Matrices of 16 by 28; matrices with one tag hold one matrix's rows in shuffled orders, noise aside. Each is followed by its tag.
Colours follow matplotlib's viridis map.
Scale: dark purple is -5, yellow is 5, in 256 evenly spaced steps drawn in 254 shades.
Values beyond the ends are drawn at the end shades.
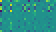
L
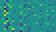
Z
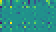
L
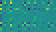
L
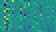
Z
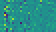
Z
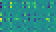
L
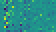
Z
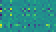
L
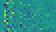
Z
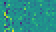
Z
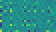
L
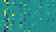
Z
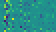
Z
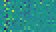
Z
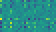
L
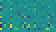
L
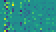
Z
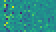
Z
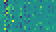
Z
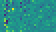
Z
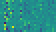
Z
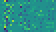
Z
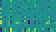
L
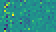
Z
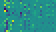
Z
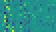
Z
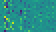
Z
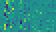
Z
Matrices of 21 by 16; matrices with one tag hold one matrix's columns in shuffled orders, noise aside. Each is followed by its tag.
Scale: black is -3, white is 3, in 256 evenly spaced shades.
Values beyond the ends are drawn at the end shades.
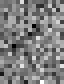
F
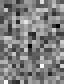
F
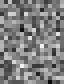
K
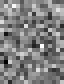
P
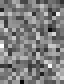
K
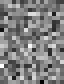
K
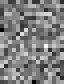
K
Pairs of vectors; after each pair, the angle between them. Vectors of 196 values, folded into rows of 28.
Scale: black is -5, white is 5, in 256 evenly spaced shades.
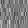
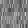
orthogonal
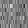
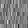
orthogonal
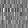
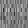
nearly opposite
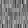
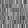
nearly opposite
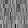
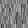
partly opposed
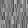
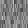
nearly opposite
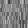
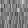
partly aligned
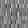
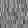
partly aligned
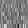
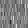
orthogonal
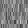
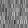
partly aligned
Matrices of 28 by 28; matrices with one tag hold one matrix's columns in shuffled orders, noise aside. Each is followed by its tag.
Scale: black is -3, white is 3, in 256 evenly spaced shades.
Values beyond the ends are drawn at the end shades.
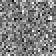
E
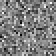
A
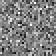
A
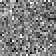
E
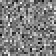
A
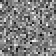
A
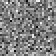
E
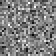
A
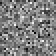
A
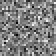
A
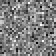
A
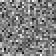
E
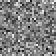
E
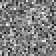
A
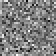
E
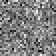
E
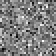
A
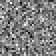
A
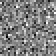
A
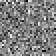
E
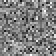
E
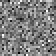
E
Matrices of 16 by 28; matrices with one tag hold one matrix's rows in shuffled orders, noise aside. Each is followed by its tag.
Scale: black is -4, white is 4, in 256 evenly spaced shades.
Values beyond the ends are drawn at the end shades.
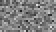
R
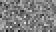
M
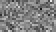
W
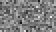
R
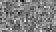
M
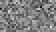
W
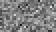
R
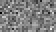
W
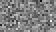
W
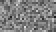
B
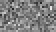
W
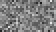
W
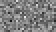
B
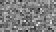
R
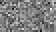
W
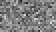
R
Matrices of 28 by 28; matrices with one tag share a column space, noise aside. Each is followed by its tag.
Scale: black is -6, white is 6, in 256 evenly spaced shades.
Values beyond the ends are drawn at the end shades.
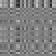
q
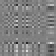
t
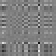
t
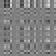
q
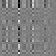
q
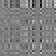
q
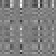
q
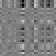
q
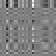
q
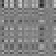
q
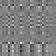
t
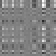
q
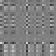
t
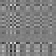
t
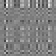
q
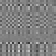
t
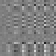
t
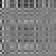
q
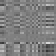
t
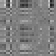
q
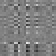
t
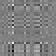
t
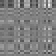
q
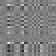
t
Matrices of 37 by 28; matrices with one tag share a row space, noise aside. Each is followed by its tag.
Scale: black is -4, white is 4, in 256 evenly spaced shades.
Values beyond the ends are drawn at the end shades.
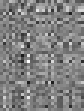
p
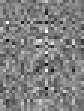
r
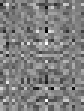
r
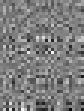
p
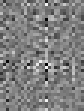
r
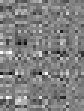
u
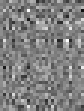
p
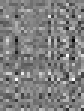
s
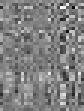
s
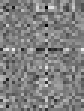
r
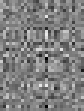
r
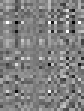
s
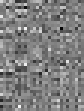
u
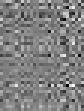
s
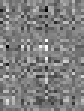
r
